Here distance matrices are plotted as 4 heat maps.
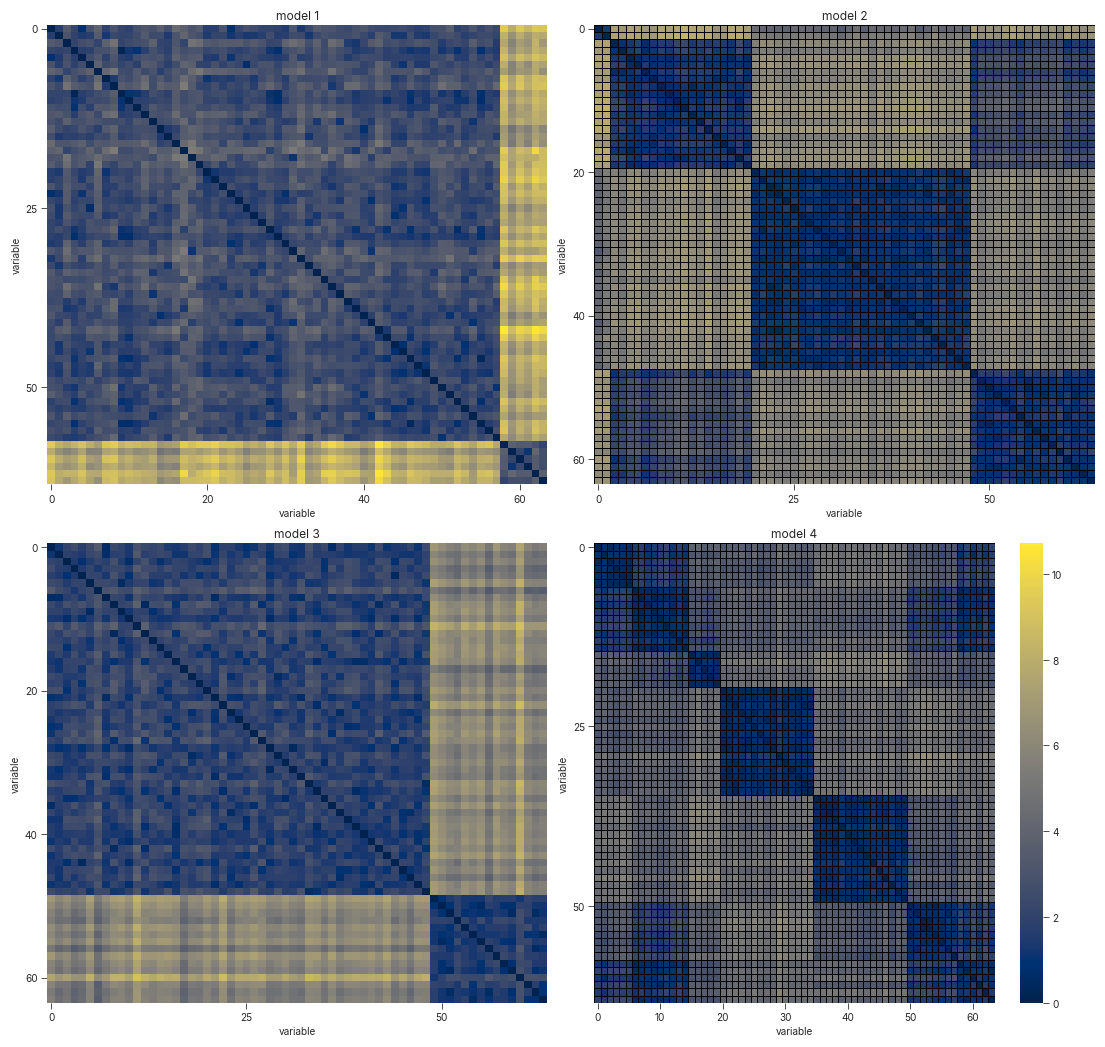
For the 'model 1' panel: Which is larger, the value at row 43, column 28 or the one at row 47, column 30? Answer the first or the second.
the second
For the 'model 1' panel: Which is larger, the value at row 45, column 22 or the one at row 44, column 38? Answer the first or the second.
the second
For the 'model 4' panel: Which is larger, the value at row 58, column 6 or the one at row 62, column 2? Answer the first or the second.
the second
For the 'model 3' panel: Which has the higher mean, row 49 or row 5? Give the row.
49
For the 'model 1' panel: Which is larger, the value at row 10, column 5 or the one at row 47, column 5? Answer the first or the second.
the first
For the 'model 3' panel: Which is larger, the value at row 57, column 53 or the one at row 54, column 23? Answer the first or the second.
the second
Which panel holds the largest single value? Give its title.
model 1
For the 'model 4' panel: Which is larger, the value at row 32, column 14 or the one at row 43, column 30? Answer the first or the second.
the second
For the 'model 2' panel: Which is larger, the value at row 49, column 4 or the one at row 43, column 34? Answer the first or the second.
the first
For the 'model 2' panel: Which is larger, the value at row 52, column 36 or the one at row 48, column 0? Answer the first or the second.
the second
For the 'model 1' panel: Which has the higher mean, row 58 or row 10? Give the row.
58
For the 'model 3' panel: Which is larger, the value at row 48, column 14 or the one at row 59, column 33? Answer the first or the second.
the second
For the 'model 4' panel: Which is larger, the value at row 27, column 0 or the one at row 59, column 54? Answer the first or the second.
the first
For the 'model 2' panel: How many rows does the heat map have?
64
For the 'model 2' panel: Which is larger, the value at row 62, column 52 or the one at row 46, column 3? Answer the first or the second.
the second
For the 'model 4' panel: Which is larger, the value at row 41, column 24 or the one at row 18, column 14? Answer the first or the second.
the first
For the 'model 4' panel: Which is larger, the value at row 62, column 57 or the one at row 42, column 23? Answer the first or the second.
the second
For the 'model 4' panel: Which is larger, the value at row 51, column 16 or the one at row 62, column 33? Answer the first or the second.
the second
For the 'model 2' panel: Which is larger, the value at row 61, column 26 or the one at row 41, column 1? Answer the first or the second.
the first
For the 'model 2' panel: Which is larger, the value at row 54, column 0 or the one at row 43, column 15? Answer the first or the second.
the first
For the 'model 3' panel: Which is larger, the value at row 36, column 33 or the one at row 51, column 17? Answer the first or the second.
the second
